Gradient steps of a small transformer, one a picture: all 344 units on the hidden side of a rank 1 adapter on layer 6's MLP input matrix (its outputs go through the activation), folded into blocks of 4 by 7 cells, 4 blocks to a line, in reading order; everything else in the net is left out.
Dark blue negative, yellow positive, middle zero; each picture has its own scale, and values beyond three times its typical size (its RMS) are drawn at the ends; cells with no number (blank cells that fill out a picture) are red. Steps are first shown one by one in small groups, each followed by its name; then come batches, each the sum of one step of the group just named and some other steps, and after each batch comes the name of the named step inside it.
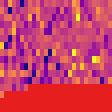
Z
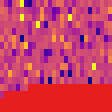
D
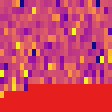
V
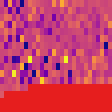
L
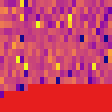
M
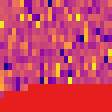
D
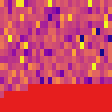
D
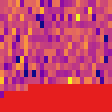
L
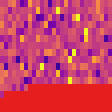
Z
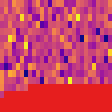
D
